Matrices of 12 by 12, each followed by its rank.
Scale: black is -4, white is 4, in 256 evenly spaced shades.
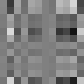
one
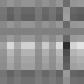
one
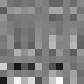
two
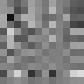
two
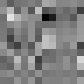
two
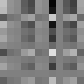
one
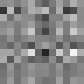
two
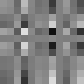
one
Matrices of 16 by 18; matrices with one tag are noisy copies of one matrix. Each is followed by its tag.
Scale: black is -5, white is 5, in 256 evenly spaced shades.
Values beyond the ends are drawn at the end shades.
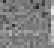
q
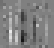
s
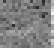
q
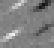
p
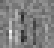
s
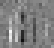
s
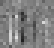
s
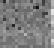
q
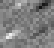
p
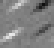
p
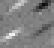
p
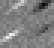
p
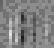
s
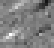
p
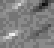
p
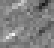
p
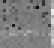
q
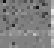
q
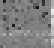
q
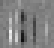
s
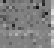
q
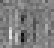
s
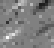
p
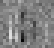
s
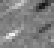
p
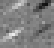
p
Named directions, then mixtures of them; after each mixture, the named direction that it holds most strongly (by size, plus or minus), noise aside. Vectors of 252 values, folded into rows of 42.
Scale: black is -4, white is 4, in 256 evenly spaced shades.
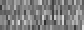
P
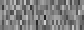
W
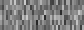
W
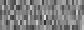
W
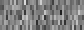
W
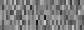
W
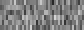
W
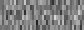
W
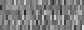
P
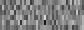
W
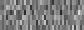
W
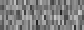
W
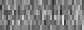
P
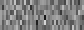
W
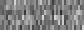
P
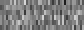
P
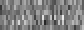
P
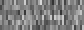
P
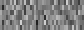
W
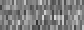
P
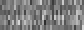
P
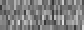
P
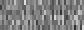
P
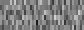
W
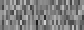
W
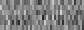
P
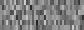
W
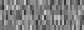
W
